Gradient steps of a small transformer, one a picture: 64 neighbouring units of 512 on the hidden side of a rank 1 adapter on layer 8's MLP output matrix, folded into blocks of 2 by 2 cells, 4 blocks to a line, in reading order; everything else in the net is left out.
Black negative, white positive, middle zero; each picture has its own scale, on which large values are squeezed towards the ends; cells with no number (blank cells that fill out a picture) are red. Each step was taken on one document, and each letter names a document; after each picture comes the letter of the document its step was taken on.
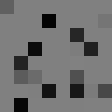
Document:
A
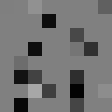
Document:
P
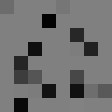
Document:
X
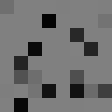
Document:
A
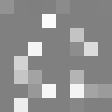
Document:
X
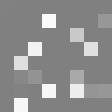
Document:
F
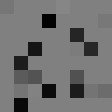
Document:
X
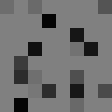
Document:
P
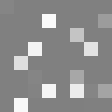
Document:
F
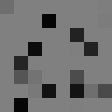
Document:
A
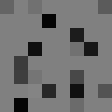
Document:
P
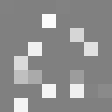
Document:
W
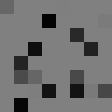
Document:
A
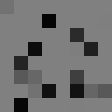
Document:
X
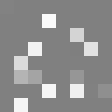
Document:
W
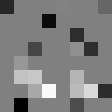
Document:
X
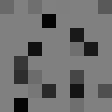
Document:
P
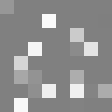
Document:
A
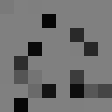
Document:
A
